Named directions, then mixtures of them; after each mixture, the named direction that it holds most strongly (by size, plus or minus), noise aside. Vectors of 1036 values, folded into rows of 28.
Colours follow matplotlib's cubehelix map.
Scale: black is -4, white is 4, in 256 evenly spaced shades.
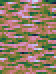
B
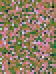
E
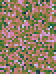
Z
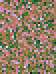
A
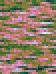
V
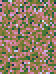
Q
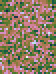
E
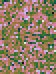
Z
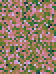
Z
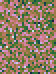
A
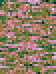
B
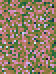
A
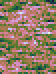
V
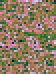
A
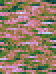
V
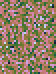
A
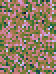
Z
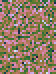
Q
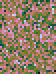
Z
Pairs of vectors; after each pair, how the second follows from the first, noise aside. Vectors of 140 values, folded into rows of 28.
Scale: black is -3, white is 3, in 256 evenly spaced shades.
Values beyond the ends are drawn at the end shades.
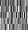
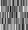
shuffled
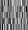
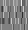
partly zeroed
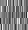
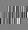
partly zeroed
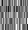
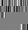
partly zeroed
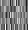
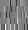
partly zeroed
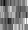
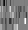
partly zeroed
